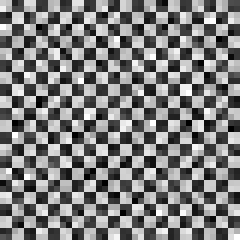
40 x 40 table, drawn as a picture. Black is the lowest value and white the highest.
On average the colour sits 50% of the way up the scale. There is no overall slope. No single row or column stands out from its neighbours. The values fall into two levels. A checkerboard runs through the table.
